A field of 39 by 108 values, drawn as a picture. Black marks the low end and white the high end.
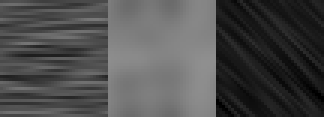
It is made of 1 by 3 panels. Panel 1,1: low, streaked across. Panel 1,2: middling, smooth, faint in contrast. Panel 1,3: very low, slanting down to the right, faint in contrast.
